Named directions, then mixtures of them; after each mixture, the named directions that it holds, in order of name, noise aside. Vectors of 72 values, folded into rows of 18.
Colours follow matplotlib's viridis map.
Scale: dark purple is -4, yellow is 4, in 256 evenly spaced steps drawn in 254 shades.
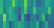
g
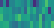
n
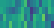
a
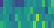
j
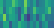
g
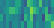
a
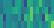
a, g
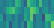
a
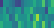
j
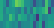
j, n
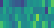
j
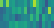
n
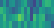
a, n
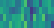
a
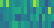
n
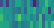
n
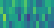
g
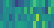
j, n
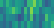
a, n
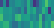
n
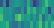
n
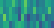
g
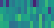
n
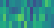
a, n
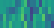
a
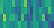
a, g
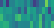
n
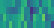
a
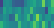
j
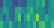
g, j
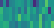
n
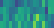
a, j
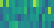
n
